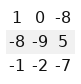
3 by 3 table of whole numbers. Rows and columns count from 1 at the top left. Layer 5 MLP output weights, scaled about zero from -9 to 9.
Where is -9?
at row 2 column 2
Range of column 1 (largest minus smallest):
9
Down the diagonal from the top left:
1 -9 -7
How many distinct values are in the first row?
3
